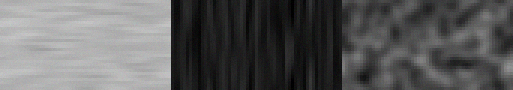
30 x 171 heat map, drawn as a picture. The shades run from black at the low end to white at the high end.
It is made of 1 by 3 panels. Panel 1,1: high, streaked across, faint in contrast. Panel 1,2: very low, streaked downward, faint in contrast. Panel 1,3: low, blotchy.
